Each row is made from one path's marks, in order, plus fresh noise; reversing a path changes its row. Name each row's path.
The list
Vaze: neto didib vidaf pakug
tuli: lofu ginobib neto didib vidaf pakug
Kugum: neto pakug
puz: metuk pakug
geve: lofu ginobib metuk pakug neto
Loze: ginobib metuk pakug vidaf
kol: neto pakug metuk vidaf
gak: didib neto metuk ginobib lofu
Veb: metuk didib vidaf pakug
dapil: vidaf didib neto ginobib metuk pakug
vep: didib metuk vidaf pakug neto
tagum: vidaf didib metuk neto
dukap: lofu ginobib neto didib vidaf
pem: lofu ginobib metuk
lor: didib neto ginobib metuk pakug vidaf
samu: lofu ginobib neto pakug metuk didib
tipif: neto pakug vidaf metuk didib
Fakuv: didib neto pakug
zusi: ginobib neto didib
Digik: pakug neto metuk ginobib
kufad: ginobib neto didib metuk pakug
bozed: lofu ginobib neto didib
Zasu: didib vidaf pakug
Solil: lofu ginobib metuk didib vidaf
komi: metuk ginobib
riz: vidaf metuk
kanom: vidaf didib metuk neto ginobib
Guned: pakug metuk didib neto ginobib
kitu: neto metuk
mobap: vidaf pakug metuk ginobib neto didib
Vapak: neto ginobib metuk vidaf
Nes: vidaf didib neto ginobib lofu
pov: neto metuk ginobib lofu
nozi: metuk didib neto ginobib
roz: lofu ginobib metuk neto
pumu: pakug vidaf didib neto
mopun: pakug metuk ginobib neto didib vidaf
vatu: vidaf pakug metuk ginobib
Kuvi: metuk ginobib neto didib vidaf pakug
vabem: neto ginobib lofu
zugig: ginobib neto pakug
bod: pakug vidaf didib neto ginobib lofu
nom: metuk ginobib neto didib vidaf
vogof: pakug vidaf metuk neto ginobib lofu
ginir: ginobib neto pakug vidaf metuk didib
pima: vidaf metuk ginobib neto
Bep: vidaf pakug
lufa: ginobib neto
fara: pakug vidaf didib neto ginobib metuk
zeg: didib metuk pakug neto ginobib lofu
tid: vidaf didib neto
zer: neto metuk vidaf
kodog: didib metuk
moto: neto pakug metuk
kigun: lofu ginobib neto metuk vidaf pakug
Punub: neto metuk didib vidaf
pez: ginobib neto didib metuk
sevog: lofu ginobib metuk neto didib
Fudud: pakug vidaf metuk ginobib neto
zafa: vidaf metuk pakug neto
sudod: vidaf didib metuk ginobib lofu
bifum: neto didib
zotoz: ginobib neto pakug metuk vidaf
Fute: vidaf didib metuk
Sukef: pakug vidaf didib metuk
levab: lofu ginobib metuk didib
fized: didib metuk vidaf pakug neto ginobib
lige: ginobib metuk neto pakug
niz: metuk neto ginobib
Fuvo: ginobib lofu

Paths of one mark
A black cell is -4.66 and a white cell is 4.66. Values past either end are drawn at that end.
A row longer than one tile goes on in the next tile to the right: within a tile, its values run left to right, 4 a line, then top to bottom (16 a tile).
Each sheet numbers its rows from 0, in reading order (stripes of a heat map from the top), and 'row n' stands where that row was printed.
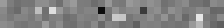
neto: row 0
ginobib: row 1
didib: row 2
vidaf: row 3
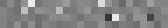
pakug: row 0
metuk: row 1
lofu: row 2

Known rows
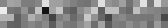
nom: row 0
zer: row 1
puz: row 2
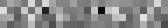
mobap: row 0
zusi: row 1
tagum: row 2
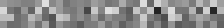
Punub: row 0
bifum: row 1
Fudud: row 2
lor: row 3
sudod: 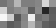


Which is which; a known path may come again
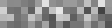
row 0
Punub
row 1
fized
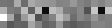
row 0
tuli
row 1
zusi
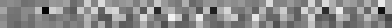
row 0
lufa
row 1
kol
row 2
dapil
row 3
Nes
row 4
tagum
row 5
vogof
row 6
Kuvi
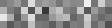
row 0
bod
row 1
Sukef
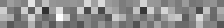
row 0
fara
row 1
zeg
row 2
Fakuv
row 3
tid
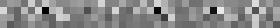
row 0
ginir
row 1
kodog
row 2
lige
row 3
vabem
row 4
pumu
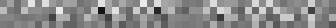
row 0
puz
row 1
nom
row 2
mopun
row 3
kitu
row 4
tipif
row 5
Zasu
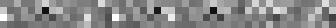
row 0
sevog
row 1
riz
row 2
bozed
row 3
roz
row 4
moto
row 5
zer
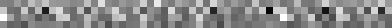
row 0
samu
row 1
vep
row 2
Veb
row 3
mobap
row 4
zugig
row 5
Solil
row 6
lor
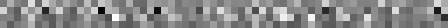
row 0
Fudud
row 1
zotoz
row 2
dukap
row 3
bifum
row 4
Vaze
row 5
sudod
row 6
Fute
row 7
niz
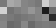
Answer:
komi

